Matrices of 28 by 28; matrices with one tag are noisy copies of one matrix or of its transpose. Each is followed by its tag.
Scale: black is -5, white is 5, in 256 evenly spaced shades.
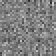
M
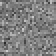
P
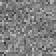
P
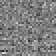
M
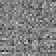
M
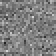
P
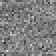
P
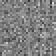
M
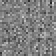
M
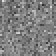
P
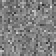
P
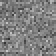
P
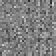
M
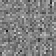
M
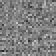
M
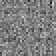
M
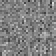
M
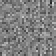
M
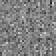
M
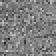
P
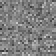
M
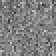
P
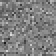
P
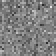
P
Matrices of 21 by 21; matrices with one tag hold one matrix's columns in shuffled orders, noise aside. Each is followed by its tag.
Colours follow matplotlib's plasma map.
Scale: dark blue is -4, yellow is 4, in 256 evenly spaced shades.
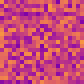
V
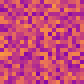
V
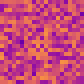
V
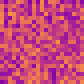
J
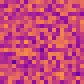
V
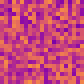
J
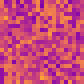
J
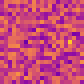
V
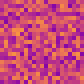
V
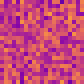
J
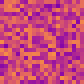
V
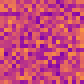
V
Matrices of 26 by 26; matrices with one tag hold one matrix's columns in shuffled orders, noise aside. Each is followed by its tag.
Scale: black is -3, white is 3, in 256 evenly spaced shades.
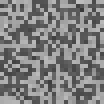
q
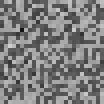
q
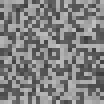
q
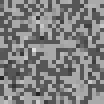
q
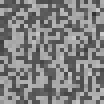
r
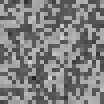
r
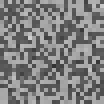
q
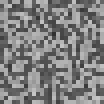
r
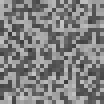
q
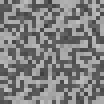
q
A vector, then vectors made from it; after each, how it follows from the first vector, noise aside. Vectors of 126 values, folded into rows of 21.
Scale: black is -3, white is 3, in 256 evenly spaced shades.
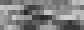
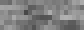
shrunk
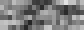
wrapped around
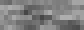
shrunk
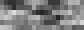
reversed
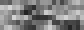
copied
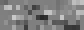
partly zeroed
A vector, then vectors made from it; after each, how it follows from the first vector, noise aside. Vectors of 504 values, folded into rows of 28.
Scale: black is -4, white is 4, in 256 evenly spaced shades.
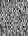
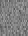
shrunk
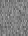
shrunk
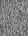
shrunk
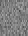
shrunk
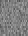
shrunk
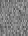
shrunk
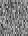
wrapped around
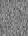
shrunk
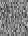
wrapped around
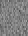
shrunk
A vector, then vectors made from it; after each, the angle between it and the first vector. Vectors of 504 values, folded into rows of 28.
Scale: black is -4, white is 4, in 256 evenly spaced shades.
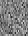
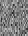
orthogonal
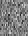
partly opposed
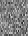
nearly opposite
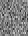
partly aligned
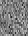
nearly parallel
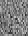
nearly parallel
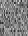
orthogonal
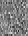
nearly opposite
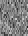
partly opposed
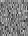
orthogonal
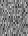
orthogonal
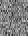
orthogonal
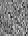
nearly parallel
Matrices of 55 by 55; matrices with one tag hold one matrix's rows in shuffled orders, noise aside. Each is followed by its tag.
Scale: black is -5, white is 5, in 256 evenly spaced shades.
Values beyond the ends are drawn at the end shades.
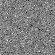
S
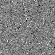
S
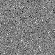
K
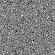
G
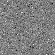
G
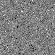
G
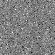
S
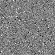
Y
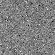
S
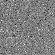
Y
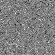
Y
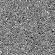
S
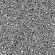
G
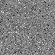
Y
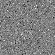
K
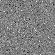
K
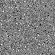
Y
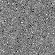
G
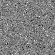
S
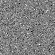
S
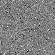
K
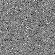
S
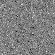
G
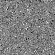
S
